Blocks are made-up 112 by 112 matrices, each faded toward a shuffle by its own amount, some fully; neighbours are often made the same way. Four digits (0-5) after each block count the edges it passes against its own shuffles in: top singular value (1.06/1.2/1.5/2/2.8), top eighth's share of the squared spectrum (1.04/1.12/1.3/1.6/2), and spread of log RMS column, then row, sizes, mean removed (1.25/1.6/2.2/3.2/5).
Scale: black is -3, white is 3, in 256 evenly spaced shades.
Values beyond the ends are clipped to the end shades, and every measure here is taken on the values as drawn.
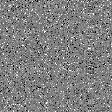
4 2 1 1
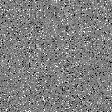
4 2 1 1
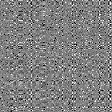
5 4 3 3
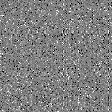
4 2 2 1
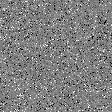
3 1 0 0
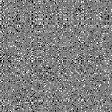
5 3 2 3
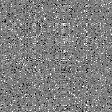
4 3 2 1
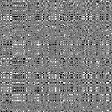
5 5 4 4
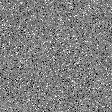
0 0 0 0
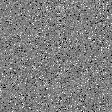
3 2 1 0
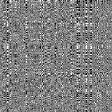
5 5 4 3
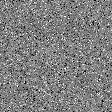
1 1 0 0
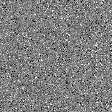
3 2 1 0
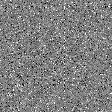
3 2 1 0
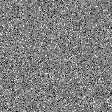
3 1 0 0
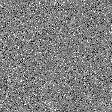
1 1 0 0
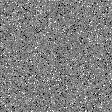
2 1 0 0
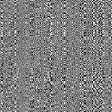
5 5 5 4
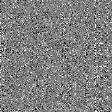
1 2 3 2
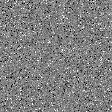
1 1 1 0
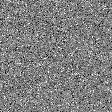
0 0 0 0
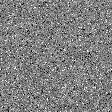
0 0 0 0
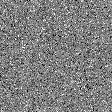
0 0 0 0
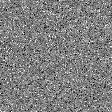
0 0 0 0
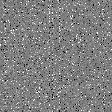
3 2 2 0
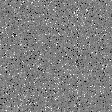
2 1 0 0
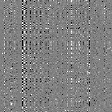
5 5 4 2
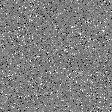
0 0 0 0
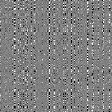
5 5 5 2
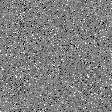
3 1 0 0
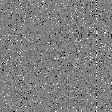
3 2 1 0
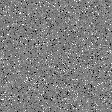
2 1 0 0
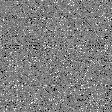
3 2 1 2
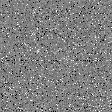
3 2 1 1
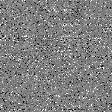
3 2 1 2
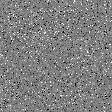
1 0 0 0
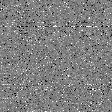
3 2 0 2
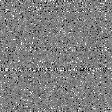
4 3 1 3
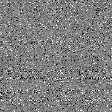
4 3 2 3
